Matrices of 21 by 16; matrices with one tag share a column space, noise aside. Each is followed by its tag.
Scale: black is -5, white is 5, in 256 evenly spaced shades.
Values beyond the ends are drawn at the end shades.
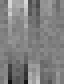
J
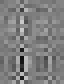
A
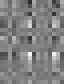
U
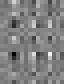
U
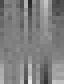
J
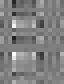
U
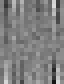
J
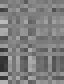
A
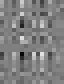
U
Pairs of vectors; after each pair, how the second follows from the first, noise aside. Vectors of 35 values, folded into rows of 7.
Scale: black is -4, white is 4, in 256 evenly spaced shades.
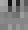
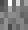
negated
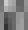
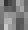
negated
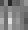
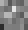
shuffled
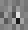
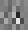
negated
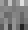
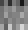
negated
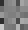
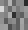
shuffled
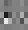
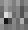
negated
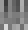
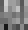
negated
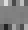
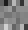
negated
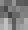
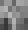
negated
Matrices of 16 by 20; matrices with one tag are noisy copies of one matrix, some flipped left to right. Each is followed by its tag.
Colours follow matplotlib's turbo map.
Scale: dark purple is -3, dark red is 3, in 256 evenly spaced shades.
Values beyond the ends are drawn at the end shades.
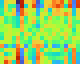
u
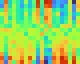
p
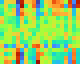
u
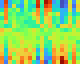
p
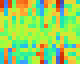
u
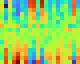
p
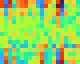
u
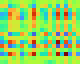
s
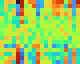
u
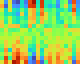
p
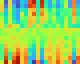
p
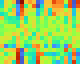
u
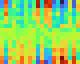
p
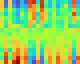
p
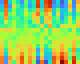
p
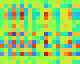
s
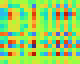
s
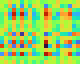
s
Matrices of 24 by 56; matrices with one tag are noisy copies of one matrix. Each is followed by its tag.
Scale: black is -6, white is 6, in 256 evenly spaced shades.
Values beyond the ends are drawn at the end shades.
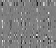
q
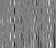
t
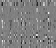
q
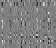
q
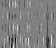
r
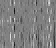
t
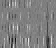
r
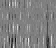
r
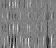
r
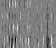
r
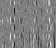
t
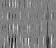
r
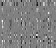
q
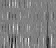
r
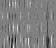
r
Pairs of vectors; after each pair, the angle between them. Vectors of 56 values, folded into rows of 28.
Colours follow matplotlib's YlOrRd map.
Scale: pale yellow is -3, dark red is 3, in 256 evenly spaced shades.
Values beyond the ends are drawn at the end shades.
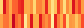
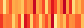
nearly opposite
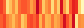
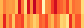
orthogonal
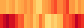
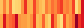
partly aligned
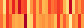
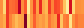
nearly parallel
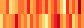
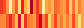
orthogonal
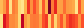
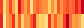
partly opposed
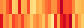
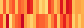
partly aligned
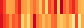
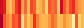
nearly parallel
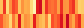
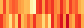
nearly parallel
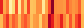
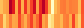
nearly opposite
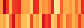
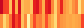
partly aligned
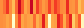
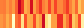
nearly parallel
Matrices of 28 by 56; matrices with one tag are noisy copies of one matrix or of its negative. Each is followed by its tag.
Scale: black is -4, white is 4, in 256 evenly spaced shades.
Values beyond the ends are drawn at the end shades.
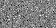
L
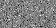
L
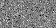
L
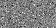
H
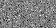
L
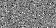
H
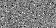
H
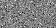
H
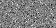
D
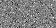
D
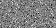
D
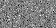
L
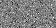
D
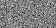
H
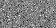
L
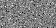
H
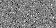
D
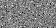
H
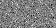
D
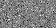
L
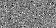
H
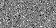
L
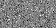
L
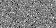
D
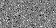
L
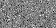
L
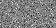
D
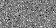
L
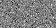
D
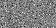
H
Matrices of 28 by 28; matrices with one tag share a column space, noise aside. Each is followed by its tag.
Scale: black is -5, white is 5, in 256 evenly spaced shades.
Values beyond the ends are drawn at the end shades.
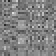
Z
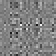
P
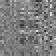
Z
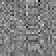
Z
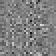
P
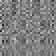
Z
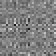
P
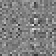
P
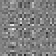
P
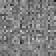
Z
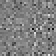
P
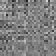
Z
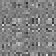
P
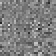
P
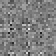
P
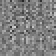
Z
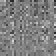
Z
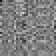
Z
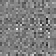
P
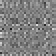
P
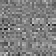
P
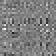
P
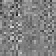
Z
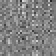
Z
